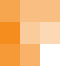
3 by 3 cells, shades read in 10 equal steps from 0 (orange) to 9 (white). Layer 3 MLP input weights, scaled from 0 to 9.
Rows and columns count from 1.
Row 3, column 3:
9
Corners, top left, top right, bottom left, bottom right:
2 4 1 9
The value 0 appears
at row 2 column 1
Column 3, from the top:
4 6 9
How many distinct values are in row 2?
3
